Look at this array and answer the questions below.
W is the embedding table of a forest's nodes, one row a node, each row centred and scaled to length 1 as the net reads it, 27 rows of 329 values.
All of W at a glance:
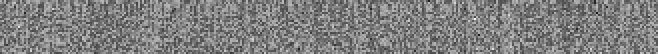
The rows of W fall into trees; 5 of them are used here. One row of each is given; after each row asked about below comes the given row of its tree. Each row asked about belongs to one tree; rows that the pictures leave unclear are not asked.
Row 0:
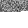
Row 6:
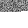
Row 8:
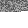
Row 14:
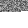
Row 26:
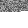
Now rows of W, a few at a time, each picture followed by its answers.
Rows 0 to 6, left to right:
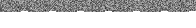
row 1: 0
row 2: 14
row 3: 14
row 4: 14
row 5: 14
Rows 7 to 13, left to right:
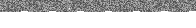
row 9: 26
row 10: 6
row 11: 14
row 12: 26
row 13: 8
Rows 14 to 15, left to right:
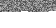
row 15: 26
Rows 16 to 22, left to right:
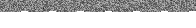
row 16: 6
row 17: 0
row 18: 26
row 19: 14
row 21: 6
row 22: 6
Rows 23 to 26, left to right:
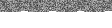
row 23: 26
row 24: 8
